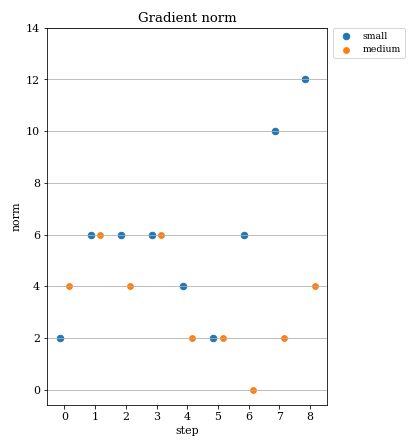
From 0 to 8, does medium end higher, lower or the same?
the same
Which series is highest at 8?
small
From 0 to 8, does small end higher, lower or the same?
higher
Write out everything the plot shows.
Title: Gradient norm
x-axis: step, ticks 0 1 2 3 4 5 6 7 8
y-axis: norm, ticks 0 2 4 6 8 10 12 14
Legend: small, medium
Values:
small: 2 6 6 6 4 2 6 10 12
medium: 4 6 4 6 2 2 0 2 4
